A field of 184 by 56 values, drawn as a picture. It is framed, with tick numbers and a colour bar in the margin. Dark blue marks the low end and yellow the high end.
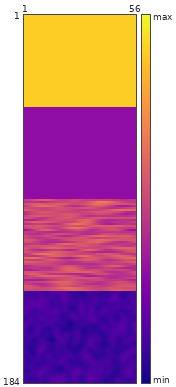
The table splits into 4 rows of 1 panel. Panel 1,1: very high, flat. Panel 2,1: low, flat. Panel 3,1: middling, streaked across. Panel 4,1: very low, blotchy, faint in contrast.
